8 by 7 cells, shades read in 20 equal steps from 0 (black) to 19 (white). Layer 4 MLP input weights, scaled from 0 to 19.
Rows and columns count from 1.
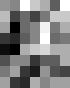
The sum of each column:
69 44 72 74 103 77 99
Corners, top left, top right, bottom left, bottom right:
11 19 12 12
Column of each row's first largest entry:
3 6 5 5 5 7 2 4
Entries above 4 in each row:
7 7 6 5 5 6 5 5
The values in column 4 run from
2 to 15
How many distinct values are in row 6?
5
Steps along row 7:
up down down up down down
